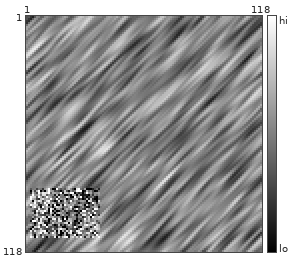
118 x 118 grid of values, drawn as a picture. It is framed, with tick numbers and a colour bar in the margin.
Mirror symmetry: none. Roughest part: bottom left. Grain: diagonal, up to the right. Odd patch: rougher, in the bottom left. Slope: none.
